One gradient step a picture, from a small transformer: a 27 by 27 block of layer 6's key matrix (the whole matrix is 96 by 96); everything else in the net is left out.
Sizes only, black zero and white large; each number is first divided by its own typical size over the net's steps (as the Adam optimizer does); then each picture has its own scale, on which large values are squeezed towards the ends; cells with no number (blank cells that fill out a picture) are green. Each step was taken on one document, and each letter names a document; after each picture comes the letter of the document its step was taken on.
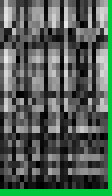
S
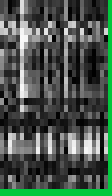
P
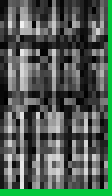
S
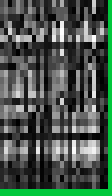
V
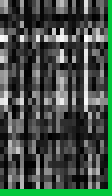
V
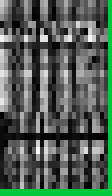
V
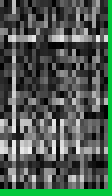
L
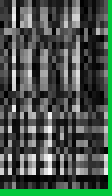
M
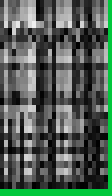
S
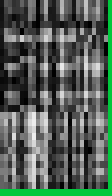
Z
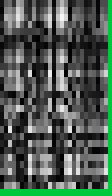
M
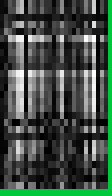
V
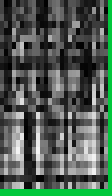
P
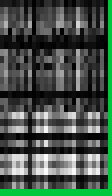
M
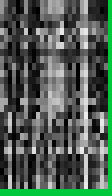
L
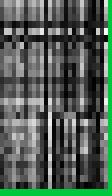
Z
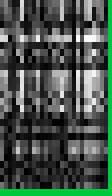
V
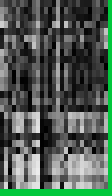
S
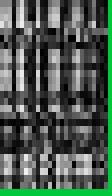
M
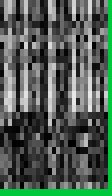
L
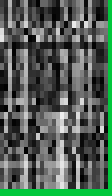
L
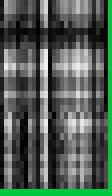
Z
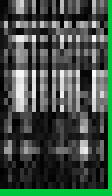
V
